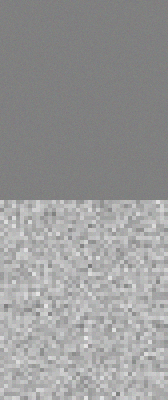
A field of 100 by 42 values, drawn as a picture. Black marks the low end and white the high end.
The table splits into 2 rows of 1 panel. Panel 1,1: middling, flat. Panel 2,1: high, fine-grained.
